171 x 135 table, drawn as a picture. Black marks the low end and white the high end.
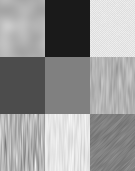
The table splits into 3 rows of 3 panels. Panel 1,1: high, smooth, faint in contrast. Panel 1,2: very low, flat. Panel 1,3: very high, checkered, faint in contrast. Panel 2,1: low, flat. Panel 2,2: middling, flat. Panel 2,3: high, streaked downward, faint in contrast. Panel 3,1: high, streaked downward. Panel 3,2: very high, streaked downward, faint in contrast. Panel 3,3: middling, slanting up to the right, faint in contrast.
